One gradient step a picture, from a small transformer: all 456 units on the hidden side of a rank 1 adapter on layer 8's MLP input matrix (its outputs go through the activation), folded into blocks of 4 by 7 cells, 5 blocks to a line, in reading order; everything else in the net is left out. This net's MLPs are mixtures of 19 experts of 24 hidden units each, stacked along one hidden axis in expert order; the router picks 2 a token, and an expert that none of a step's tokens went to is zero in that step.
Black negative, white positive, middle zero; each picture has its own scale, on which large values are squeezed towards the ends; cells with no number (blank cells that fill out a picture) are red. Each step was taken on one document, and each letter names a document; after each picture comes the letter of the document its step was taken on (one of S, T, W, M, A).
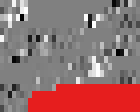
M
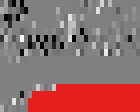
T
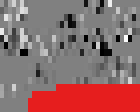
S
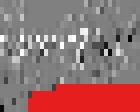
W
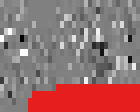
W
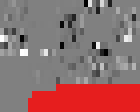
S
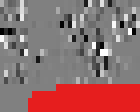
S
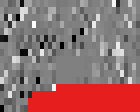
T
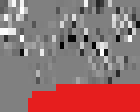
S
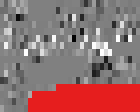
S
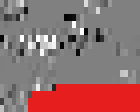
T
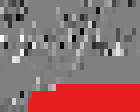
T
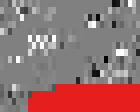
M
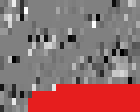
M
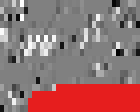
M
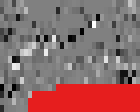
M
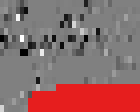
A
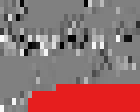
T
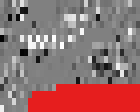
W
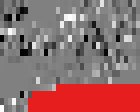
A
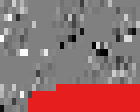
S
